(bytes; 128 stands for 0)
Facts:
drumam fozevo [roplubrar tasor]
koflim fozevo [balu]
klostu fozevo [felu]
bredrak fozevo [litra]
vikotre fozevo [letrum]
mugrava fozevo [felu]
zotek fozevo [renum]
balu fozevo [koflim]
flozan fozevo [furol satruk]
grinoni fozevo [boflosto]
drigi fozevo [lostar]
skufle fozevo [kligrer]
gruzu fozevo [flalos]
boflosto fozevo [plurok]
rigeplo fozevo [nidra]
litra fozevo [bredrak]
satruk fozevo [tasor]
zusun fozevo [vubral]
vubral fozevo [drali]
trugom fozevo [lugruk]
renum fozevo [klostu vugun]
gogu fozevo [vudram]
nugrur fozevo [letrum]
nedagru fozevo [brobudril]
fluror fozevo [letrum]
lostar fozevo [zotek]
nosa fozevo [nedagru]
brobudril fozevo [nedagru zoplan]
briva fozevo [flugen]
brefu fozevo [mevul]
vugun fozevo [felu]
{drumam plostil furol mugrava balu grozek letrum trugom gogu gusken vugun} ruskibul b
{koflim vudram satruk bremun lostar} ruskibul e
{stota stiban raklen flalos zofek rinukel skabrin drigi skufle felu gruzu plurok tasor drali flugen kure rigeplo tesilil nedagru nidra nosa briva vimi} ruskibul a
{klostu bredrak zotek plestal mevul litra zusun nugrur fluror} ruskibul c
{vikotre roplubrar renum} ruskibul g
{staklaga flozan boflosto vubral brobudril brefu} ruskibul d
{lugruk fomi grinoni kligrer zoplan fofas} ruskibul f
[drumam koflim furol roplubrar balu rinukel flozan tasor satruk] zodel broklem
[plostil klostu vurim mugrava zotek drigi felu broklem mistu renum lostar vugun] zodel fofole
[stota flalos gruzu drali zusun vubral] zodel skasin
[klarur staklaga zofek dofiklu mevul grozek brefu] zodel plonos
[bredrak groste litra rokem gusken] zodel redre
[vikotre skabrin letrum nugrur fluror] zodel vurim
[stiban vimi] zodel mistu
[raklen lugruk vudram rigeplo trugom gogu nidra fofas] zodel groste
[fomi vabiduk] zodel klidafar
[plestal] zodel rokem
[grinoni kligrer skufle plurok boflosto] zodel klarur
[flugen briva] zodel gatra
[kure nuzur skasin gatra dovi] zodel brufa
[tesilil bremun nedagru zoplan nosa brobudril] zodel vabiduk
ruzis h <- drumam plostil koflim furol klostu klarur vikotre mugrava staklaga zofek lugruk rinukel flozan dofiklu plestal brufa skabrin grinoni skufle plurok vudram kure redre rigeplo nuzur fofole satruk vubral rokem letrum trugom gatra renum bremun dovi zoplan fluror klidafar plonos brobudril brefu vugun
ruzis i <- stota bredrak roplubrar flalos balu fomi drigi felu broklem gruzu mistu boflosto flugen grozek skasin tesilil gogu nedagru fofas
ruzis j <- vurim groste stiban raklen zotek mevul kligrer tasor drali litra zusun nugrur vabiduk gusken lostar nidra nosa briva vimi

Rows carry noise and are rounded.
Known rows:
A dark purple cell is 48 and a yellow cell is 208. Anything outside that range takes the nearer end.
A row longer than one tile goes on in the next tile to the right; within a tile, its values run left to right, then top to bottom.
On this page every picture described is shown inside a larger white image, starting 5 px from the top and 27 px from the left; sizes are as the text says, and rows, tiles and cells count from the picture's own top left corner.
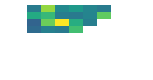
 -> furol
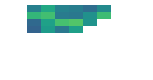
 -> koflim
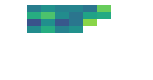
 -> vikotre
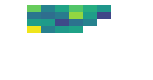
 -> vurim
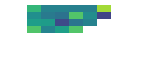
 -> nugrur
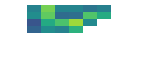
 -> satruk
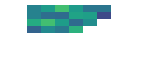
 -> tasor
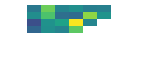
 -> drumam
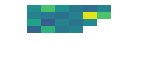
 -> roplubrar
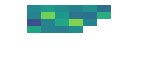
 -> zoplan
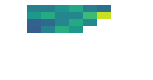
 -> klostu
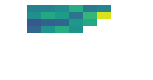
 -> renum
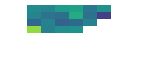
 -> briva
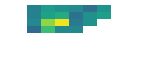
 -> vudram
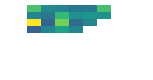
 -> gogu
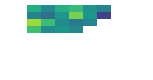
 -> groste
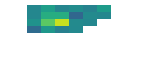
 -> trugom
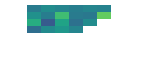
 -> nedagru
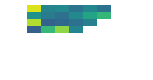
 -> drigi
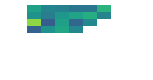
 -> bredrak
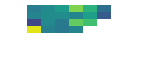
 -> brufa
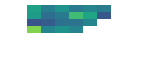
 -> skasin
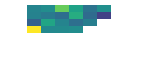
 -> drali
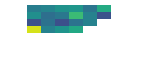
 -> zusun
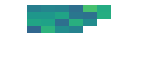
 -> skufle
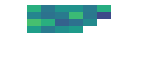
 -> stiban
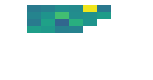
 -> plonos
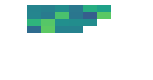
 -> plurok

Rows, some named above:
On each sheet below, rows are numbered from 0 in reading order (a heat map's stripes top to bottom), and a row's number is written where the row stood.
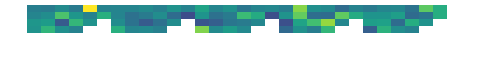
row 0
klarur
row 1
nosa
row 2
skasin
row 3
satruk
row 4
skufle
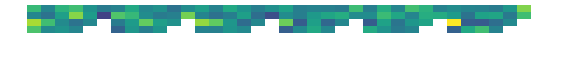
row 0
groste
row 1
rinukel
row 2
gusken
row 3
bredrak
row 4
fofole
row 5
boflosto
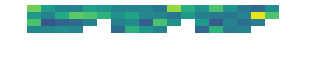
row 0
mistu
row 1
grinoni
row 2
roplubrar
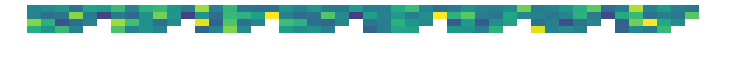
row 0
mevul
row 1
groste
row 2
felu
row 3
litra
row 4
vugun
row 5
fluror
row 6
vabiduk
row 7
furol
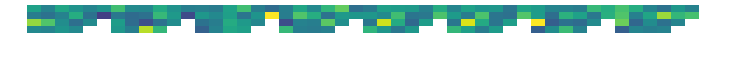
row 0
gusken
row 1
zotek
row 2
vugun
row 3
klidafar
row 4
letrum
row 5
letrum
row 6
grozek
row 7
broklem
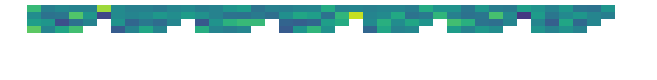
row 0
nugrur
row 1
fomi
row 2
kure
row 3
renum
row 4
zofek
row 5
litra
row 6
flugen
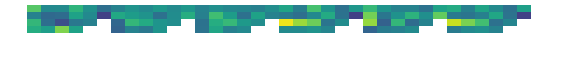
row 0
lostar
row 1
plostil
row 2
plestal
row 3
nidra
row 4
balu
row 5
raklen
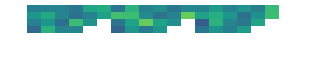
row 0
brefu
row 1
rinukel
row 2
skabrin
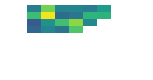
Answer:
flozan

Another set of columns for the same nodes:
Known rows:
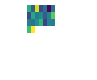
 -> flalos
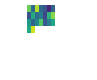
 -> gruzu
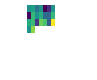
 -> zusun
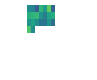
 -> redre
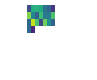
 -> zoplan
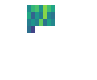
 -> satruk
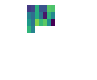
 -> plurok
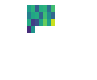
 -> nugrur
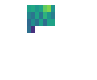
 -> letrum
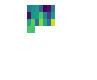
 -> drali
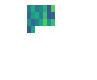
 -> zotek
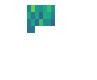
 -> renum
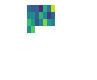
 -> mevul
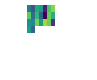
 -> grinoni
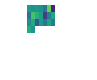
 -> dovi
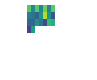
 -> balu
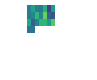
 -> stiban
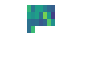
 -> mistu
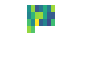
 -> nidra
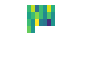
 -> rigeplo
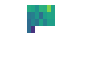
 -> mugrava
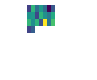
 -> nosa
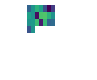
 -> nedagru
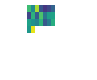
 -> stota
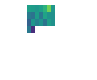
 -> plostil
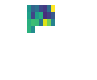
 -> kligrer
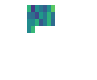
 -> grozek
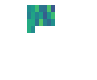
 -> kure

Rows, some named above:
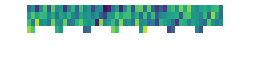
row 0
raklen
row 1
gusken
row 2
vabiduk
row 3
raklen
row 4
skasin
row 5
fluror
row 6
skabrin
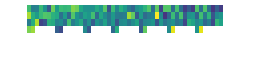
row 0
fofas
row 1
flozan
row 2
fofole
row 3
drigi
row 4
roplubrar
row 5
skasin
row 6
skasin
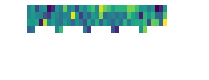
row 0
vabiduk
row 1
felu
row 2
furol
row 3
drumam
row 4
zusun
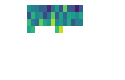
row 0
briva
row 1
flugen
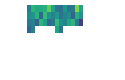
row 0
klostu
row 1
zofek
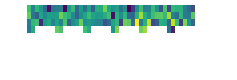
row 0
fomi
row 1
groste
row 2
plestal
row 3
zusun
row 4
fofas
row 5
zoplan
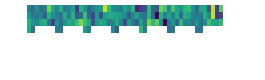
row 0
zofek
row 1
lostar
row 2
brefu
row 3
klidafar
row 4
plurok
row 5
renum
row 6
tasor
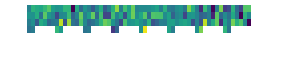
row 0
klostu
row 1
vubral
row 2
vurim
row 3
vikotre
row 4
bredrak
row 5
staklaga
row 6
boflosto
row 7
plurok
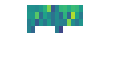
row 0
fofole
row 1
rinukel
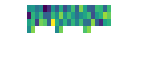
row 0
zusun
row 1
litra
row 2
gogu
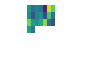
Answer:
skufle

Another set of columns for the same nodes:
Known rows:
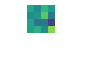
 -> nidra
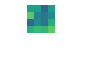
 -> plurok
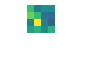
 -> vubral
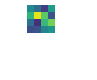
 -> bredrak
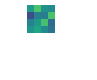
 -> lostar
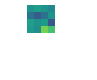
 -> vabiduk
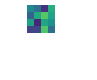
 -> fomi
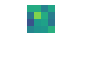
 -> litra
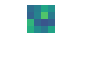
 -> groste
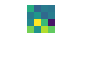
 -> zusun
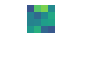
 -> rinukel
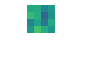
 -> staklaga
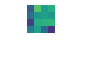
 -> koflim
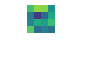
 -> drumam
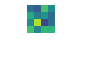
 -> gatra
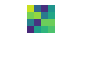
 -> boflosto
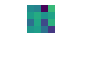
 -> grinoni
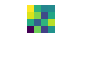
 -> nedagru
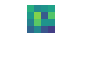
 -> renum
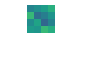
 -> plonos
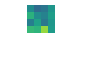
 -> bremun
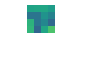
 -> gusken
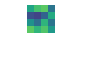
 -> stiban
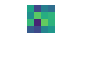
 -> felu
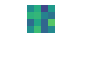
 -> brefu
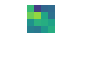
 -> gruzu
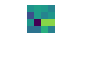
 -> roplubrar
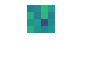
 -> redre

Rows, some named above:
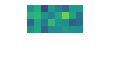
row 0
brefu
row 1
plestal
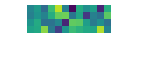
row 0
zoplan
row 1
boflosto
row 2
kligrer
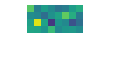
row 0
briva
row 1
plestal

